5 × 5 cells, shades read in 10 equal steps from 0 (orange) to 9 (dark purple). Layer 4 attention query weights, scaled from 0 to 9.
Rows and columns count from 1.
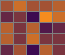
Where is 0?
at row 2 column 4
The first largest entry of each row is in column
1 3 4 2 3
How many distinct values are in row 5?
5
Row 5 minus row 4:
4 -2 7 -3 0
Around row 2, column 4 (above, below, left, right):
4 8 9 2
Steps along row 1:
down up same down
